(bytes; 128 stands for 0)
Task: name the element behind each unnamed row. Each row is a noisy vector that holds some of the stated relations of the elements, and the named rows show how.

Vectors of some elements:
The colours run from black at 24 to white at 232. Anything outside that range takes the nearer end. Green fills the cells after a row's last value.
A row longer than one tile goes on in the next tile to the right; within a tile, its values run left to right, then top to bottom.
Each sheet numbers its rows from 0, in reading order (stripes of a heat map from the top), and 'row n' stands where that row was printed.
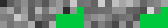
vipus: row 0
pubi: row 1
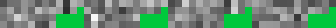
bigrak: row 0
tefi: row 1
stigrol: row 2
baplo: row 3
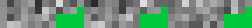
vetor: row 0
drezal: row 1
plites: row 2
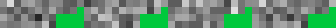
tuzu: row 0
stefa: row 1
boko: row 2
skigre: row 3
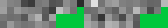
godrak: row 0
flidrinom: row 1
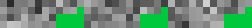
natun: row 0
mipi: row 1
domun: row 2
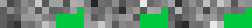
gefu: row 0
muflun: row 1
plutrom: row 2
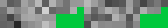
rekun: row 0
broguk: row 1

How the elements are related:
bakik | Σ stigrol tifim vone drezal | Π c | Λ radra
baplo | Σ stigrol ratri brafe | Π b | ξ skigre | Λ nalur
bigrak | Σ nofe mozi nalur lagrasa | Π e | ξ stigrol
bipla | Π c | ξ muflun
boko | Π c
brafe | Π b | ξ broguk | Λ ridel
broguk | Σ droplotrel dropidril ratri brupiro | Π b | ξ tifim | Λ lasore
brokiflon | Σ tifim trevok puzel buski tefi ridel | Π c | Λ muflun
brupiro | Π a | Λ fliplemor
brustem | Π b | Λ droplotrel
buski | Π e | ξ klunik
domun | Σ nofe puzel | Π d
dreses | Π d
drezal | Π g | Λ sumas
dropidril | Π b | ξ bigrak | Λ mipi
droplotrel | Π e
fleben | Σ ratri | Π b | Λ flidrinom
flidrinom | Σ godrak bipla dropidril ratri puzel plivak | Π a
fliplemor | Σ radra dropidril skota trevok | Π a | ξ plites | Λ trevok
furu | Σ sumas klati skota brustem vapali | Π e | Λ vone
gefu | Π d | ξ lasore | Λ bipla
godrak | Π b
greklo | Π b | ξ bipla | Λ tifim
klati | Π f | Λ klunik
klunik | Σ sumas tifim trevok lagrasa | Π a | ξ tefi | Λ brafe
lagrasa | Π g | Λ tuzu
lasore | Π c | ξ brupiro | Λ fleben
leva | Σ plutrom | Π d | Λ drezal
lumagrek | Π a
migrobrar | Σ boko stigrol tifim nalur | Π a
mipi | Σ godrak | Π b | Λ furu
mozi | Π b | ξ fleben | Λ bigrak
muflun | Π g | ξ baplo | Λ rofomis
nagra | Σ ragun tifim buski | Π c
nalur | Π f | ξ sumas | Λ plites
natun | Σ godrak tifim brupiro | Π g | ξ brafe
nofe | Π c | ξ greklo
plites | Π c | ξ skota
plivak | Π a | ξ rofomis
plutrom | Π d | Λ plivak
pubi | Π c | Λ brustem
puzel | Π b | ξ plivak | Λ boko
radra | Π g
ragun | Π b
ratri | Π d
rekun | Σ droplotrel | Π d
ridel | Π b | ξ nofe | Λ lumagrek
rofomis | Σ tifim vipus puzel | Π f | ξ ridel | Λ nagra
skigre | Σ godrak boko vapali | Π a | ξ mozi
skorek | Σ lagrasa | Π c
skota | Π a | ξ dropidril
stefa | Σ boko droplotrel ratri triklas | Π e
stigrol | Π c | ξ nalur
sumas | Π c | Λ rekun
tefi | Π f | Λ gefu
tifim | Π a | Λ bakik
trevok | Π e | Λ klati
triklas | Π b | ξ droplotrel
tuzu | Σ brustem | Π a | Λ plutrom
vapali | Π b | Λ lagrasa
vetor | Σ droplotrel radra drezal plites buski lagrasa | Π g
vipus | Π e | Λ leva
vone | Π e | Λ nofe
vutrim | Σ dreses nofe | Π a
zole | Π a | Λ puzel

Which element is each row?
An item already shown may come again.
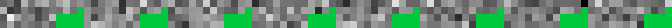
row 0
klati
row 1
vetor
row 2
domun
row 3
buski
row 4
drezal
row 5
tuzu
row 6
brustem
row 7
migrobrar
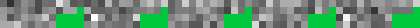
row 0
radra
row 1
nalur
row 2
plites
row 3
nofe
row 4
rofomis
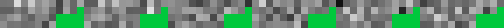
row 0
nagra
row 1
boko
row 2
brafe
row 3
skota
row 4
vone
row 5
trevok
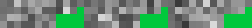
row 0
sumas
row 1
furu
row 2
ratri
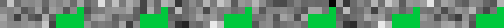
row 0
brupiro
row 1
bakik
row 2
plutrom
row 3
brustem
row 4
plutrom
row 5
klunik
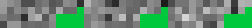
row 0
ragun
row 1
puzel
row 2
bigrak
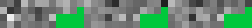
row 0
klati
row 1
puzel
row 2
mozi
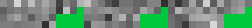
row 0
brokiflon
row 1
ridel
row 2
ratri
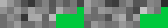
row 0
mozi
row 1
godrak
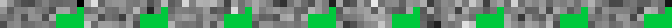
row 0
brustem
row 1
vutrim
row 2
bipla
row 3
dropidril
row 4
dreses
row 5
leva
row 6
plivak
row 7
vapali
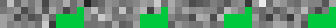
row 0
tifim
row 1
droplotrel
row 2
triklas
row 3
fliplemor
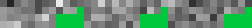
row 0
lagrasa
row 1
skorek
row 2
greklo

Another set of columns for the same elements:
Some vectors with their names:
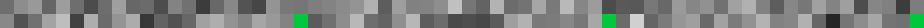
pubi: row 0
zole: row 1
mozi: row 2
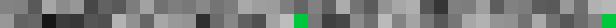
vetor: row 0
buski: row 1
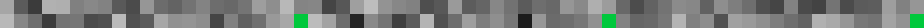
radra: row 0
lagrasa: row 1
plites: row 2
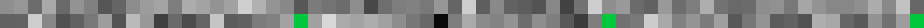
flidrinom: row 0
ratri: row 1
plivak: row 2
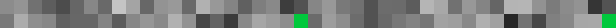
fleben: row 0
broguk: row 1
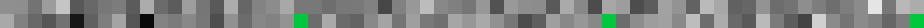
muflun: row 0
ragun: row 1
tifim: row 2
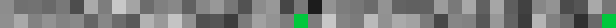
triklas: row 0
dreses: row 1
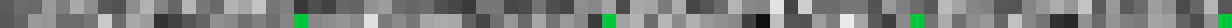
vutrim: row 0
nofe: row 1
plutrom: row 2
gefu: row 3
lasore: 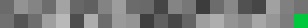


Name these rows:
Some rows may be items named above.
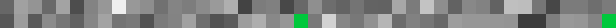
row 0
greklo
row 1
dropidril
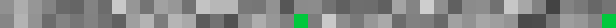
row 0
mipi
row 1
dropidril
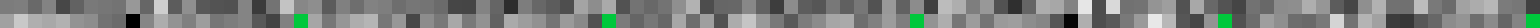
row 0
ratri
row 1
boko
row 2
skorek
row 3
leva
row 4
vutrim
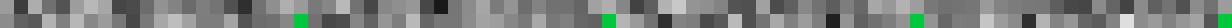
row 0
droplotrel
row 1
vipus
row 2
lagrasa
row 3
sumas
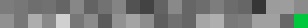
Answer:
bipla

